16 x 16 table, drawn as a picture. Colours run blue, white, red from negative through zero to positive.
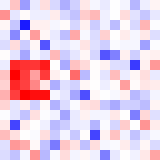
Odd patch: higher, in the middle left. Average level on the scale: 50%. Ninth with the highest average: middle left.
